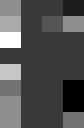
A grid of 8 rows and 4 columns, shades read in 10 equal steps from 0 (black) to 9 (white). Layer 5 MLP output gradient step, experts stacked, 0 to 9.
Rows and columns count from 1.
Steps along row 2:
down up up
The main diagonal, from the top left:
5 2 2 2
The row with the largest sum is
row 2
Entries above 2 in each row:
1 3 1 0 1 1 1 2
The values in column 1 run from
2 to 9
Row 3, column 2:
2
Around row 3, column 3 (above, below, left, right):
3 2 2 2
